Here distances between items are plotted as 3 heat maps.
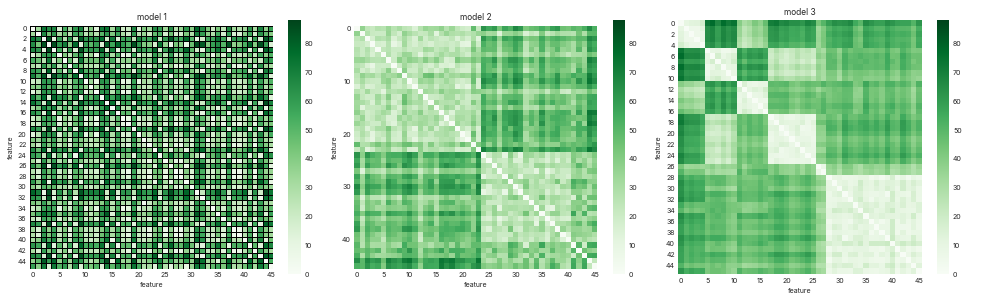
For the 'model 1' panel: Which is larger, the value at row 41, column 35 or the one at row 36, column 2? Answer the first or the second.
the first
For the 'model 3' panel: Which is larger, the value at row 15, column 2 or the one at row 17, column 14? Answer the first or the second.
the second
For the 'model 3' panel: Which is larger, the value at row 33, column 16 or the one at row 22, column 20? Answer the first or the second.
the first
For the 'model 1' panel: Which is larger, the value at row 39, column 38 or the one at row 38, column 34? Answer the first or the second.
the second
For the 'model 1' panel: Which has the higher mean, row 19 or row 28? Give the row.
19
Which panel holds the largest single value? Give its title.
model 1
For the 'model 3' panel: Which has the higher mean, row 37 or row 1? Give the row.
1
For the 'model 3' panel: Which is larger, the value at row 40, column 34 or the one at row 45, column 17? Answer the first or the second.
the second
